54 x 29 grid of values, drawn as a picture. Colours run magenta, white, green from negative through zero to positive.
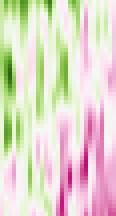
Histogram: bell-shaped. Slope: up to the top left. Ninth with the lowest average: bottom right. Grain: streaks running down.
